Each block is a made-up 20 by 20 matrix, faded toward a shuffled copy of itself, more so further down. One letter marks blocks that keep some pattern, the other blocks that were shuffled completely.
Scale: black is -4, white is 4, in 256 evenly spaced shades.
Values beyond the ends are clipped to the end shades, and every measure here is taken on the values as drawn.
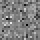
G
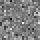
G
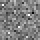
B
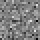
G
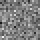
G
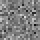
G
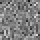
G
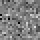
B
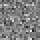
B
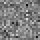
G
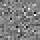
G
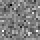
B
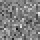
B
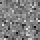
B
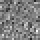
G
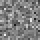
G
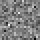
B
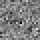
G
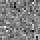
B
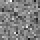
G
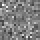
B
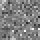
B
